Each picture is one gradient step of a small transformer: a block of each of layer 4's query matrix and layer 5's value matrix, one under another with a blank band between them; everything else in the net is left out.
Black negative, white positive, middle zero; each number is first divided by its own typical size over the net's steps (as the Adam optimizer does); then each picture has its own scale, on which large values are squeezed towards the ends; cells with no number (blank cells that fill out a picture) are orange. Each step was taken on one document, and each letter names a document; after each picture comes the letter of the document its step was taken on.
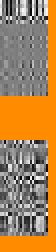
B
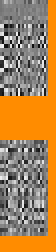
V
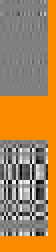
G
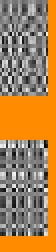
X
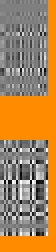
G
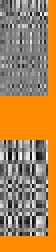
B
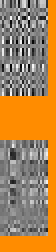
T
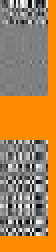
B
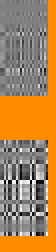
G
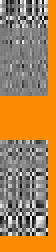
B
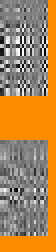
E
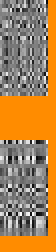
B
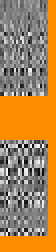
V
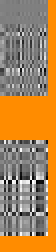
G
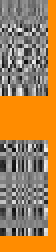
X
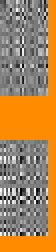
E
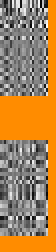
B
